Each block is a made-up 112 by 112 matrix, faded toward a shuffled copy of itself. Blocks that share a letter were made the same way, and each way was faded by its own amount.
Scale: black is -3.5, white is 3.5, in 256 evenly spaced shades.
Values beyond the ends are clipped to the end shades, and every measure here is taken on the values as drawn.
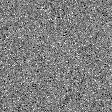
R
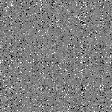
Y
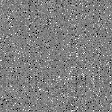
Y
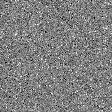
R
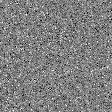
R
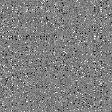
Y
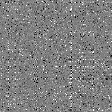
Y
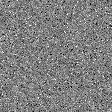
R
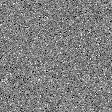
R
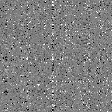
Y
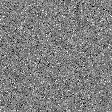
R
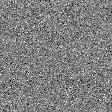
R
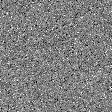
R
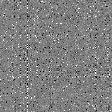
Y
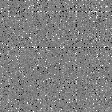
Y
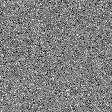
R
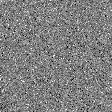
R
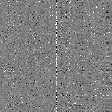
Y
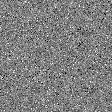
R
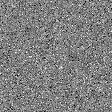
R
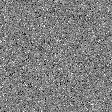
R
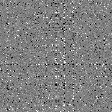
Y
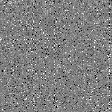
Y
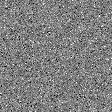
R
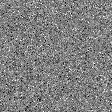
R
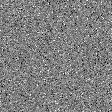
R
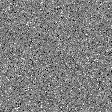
R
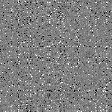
Y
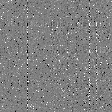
Y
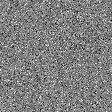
R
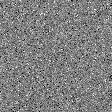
R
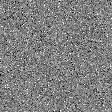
R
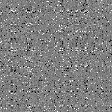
Y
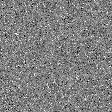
R
